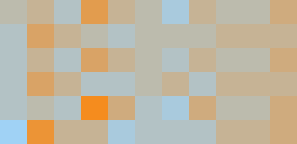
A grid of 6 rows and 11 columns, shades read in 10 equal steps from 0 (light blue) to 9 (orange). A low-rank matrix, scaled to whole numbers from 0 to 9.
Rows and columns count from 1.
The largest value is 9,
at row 5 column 4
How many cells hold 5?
6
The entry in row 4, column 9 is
4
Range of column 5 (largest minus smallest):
4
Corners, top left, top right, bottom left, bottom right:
3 5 0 5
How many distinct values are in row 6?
6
